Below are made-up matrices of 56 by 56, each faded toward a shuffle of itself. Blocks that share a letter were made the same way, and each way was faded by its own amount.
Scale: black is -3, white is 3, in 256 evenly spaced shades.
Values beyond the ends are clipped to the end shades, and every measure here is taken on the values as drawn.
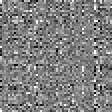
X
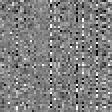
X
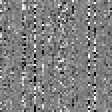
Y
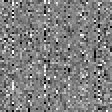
Y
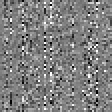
Y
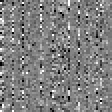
Y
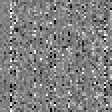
Y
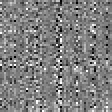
X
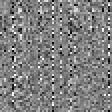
X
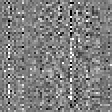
X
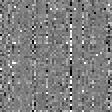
X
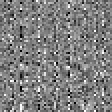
X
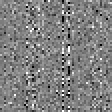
Y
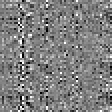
X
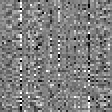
X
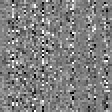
Y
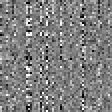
X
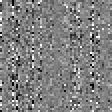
Y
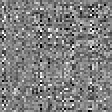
X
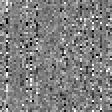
Y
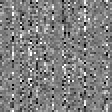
Y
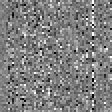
Y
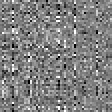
X
